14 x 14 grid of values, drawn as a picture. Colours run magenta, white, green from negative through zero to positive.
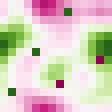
Lone odd cells: 5, 3 higher and 2 lower than their neighbours. Odd rows or columns: none. Grain: blotchy. Stripes: none. Slope: none. Ninth with the highest average: middle right. Ninth with the lowest average: top middle.
